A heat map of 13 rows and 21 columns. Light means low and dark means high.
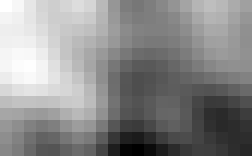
Lone odd cells: none. Slope: up to the bottom right. Stripes: none. Roughest part: bottom middle.
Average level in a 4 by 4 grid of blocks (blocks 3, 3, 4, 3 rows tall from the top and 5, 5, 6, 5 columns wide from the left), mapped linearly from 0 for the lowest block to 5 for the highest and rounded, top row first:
0132 | 0232 | 1244 | 3455
